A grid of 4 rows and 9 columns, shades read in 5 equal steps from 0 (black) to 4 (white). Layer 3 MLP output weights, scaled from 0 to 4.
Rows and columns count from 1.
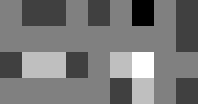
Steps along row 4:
same same same same down up down down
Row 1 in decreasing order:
2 2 2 2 1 1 1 1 0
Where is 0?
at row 1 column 7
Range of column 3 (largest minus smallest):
2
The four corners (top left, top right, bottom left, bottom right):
2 1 2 1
